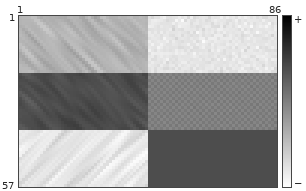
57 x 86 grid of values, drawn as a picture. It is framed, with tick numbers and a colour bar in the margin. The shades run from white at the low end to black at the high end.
The table splits into 3 rows of 2 panels. Panel 1,1: low, slanting down to the right, faint in contrast. Panel 1,2: very low, fine-grained, faint in contrast. Panel 2,1: high, slanting down to the right, faint in contrast. Panel 2,2: middling, checkered, faint in contrast. Panel 3,1: very low, slanting up to the right, faint in contrast. Panel 3,2: high, flat.
